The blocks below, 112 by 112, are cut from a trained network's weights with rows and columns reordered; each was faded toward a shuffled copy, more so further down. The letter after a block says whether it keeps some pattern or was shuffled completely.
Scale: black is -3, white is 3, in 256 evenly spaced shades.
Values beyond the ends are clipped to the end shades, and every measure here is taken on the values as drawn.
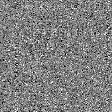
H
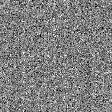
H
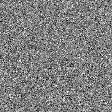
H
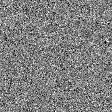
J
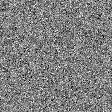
J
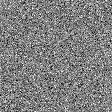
J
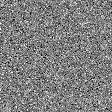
J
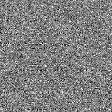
H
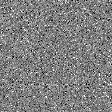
H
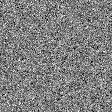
J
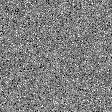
J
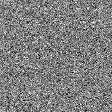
H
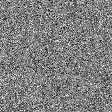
J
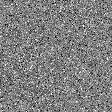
J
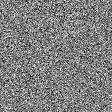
J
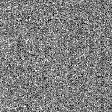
H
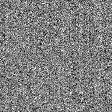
H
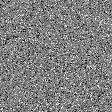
J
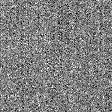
H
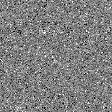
H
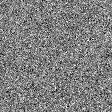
J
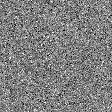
J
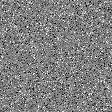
J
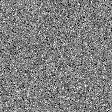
J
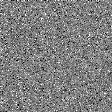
H
